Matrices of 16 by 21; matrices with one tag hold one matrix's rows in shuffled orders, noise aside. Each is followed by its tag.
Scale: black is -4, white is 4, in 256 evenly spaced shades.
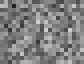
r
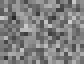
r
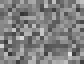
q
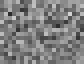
q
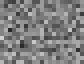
q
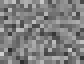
q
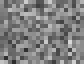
r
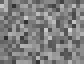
r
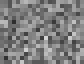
r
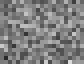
r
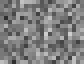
r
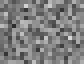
r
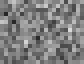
r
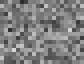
q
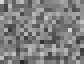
q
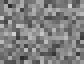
q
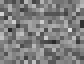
q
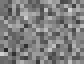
r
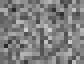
r
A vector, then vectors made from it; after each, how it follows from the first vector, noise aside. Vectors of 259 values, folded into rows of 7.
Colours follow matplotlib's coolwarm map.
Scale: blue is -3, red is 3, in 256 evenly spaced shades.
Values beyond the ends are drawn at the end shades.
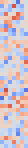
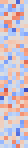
copied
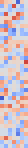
copied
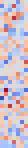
copied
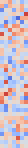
wrapped around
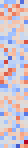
wrapped around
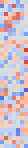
copied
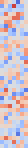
copied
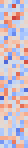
copied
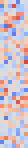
copied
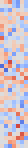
wrapped around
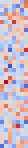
wrapped around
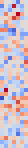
copied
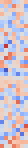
wrapped around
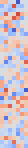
copied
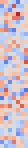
copied
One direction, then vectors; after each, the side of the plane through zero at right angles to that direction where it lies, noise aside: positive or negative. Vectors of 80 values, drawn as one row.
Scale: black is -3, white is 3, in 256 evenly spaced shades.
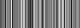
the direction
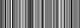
positive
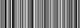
positive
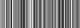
negative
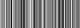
negative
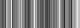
positive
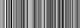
negative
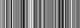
negative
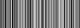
positive
